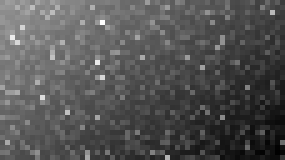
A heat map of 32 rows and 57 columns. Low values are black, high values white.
The texture is fine-grained noise. On average the colour sits 30% of the way up the scale. The ninth with the highest average is the top left. Values rise toward the top left. The bottom right is the ninth with the lowest average. Neither half mirrors the other. No regular stripes run through it.
